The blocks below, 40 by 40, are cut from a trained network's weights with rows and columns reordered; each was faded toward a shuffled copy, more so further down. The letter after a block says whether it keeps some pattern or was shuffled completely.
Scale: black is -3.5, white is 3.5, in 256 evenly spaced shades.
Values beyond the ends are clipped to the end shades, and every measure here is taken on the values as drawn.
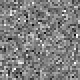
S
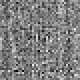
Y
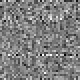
Y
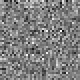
Y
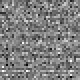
Y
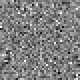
S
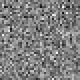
Y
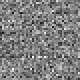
Y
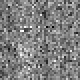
Y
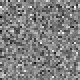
Y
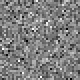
S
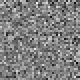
Y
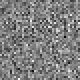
Y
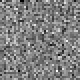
Y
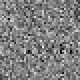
Y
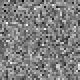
S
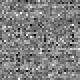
Y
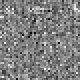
Y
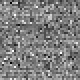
Y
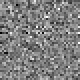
Y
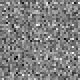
Y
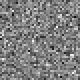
S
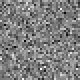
S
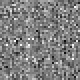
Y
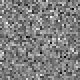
S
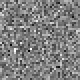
S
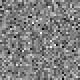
S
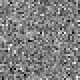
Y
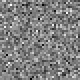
S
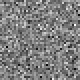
S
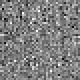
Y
